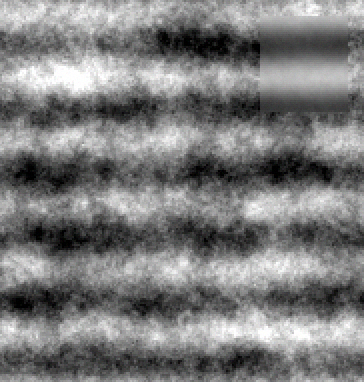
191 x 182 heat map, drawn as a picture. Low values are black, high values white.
There is no overall slope. The ninth with the highest average is the top left. Stripes running across repeat 6 times from top to bottom. The top right is the smoothest part. In the top right lies a patch that is calmer than the rest.
